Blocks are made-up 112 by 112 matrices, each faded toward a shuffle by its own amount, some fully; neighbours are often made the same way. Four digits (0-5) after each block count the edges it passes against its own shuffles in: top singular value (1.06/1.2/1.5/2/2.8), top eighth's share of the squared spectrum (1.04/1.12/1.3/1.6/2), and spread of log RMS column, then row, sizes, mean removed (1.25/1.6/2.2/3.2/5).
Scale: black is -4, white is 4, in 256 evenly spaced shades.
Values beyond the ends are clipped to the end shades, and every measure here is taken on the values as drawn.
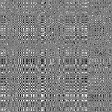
5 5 4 4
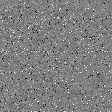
3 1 0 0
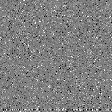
4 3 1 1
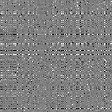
5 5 3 3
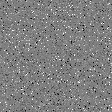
3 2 0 0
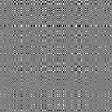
5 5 4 4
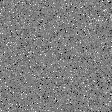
1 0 0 0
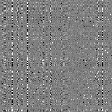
5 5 4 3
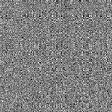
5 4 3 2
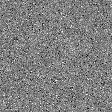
0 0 0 0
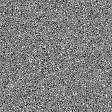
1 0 0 0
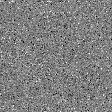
2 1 0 0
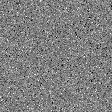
1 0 0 0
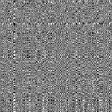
5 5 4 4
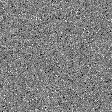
2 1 0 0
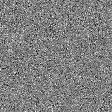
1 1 0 0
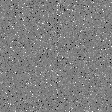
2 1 0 0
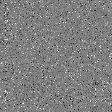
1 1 1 0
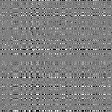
5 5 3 4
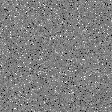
3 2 0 1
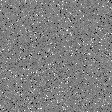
0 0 0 0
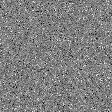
0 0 0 0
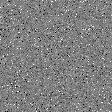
1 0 0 1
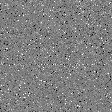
1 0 0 0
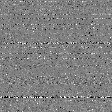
3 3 0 3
